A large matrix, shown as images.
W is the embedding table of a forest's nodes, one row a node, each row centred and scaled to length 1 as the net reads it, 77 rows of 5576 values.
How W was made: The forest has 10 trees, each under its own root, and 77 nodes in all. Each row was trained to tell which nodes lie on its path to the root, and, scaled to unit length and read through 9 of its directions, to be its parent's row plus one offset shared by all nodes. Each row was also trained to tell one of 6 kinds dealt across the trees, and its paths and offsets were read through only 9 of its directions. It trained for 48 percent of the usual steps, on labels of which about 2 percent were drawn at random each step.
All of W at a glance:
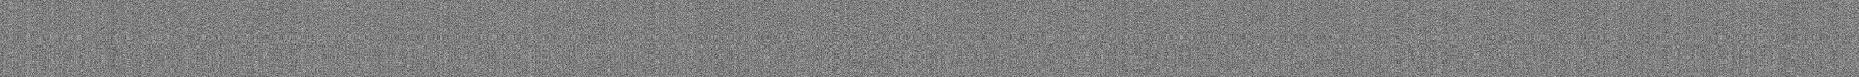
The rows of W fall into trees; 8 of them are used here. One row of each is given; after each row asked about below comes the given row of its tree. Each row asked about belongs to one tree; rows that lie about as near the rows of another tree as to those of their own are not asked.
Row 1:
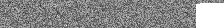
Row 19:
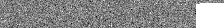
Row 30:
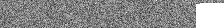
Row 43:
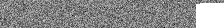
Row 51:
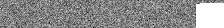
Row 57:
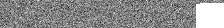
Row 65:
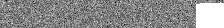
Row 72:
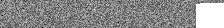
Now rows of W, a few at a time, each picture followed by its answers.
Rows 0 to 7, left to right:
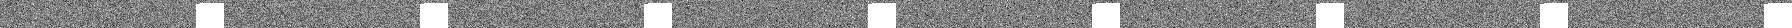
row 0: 19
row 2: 51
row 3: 65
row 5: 19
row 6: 43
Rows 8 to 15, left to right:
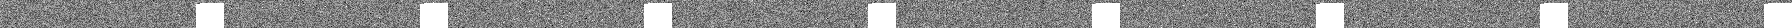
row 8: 51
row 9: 72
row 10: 1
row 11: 57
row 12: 30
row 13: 65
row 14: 43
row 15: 72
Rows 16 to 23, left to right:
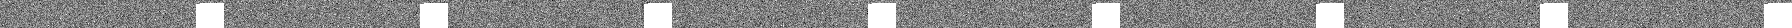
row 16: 65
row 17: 30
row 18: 72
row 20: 51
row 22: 19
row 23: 65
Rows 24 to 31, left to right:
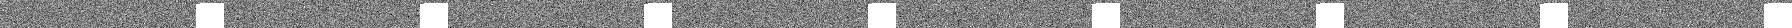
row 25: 57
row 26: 72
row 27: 1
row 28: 30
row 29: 51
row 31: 1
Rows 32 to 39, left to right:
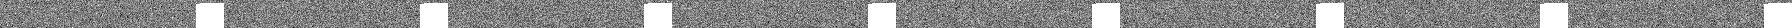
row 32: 65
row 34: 57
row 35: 72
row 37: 72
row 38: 72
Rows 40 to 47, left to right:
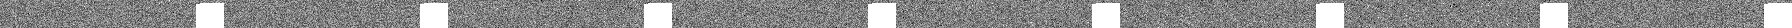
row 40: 57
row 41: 1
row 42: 72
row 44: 30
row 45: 19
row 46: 19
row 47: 19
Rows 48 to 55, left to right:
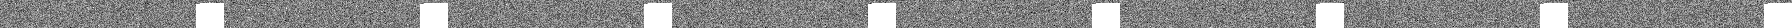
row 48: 30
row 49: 65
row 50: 57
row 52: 30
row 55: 65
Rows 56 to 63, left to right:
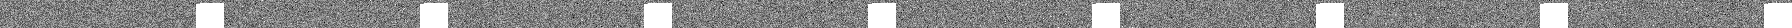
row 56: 57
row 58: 57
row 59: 30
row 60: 65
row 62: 65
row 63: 72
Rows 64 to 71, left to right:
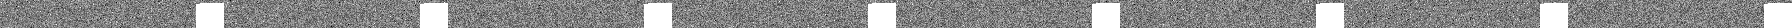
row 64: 57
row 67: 57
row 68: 1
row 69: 30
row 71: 30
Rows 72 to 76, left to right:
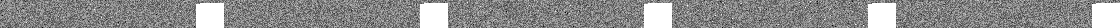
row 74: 57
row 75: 30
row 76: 72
